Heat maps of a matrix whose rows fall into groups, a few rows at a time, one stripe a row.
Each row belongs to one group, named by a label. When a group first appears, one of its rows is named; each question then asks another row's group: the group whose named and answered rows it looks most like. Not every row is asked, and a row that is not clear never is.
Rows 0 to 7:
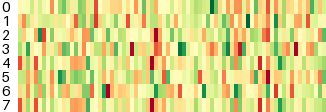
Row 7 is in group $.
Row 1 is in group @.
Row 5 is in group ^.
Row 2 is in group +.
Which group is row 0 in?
^
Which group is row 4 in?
$
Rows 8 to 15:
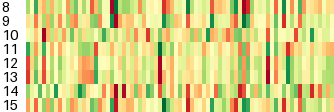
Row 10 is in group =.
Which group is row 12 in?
$
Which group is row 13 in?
$
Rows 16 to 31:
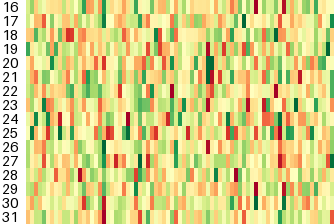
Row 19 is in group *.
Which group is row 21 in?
@
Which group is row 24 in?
*
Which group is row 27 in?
^
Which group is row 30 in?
@
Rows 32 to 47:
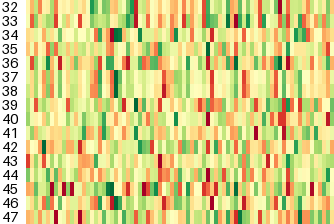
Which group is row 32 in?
=
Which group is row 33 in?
=
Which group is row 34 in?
+
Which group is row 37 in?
+
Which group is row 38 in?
+
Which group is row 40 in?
^
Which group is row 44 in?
*
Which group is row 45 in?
*
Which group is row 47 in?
=
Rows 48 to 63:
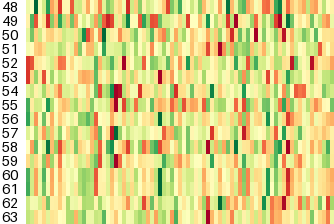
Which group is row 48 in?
*
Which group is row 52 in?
*
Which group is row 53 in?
$
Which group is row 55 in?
=
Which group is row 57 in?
+
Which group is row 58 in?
*
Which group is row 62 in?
^
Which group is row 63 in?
^
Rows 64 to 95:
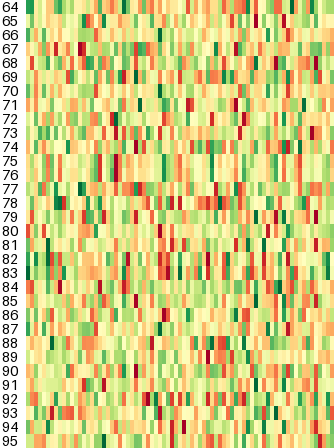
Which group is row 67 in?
=
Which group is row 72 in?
+
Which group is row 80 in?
$
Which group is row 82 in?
*
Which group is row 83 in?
*
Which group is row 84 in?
*
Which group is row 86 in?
+
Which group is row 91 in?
@
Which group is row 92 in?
*
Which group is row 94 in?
=
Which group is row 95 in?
^
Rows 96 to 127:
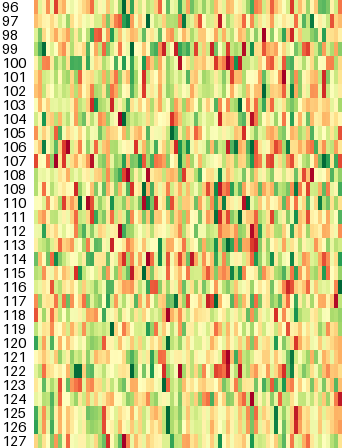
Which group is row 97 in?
+
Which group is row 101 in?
@
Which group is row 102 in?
@
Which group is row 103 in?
@
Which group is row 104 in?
+
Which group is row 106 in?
*
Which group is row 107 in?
=
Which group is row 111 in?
@
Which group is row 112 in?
+
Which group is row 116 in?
^
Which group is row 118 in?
$
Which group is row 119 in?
^
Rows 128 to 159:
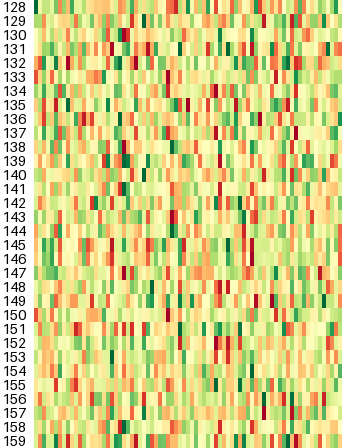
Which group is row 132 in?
*
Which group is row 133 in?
$
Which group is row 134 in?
*
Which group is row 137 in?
*
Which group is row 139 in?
+
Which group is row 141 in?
+
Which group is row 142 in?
@
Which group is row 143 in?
+
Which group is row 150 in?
$
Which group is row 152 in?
^
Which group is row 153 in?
^
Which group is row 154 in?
^
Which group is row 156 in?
@
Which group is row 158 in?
+
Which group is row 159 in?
*
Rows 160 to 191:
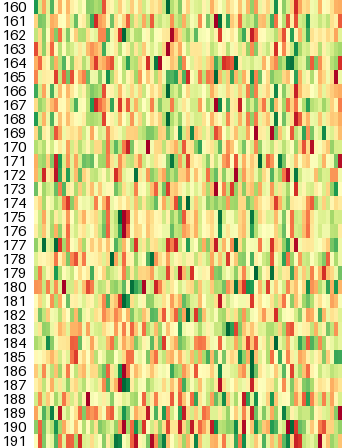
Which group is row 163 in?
$
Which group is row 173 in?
*
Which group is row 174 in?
*
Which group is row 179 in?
=
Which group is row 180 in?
=
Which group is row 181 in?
+
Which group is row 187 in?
+
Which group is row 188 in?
=
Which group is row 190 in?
=
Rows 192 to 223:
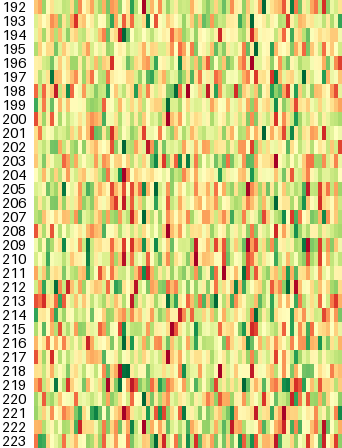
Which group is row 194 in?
+
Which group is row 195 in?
=
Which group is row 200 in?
$
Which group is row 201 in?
@
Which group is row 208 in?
$
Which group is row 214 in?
=
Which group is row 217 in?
$
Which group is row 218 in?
+
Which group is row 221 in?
^
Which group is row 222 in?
@
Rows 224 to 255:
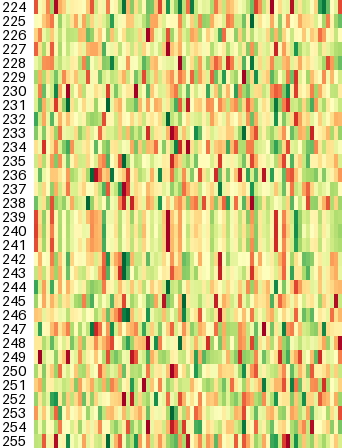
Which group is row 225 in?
^
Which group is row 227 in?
$
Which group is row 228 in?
^
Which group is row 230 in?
*
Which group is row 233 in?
+
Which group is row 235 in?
+
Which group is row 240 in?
$
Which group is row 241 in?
$
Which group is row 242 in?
+
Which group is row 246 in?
+
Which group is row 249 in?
*
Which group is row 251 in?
@
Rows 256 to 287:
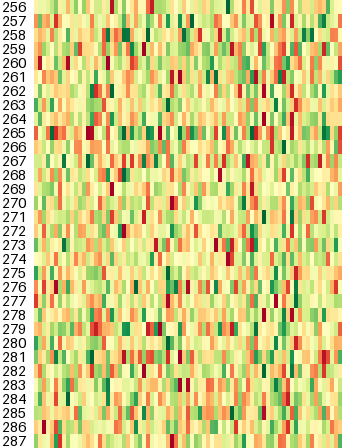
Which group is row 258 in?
+
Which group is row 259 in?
@
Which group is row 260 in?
*
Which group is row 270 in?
+
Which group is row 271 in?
@
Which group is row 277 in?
$
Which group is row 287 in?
+
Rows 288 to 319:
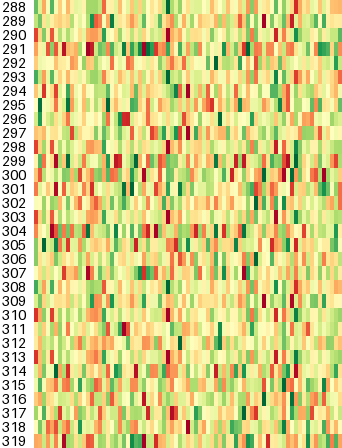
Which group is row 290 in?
$
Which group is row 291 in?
=
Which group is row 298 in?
$
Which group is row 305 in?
*
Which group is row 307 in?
=
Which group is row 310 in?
$
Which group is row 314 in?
*
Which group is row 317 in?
+
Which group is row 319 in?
=
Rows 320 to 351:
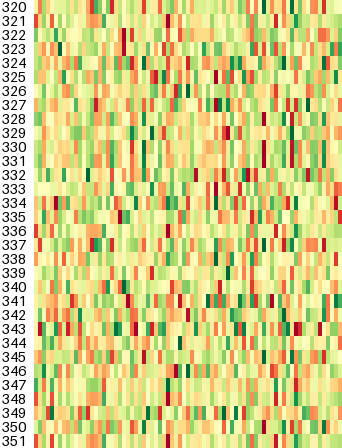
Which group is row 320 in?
@
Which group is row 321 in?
$
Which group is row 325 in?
*
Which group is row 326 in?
*
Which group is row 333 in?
^
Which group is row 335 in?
+
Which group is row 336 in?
$
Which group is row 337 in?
@
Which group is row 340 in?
+
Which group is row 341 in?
^
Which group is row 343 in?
*
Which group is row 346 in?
*
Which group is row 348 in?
$
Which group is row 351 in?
$
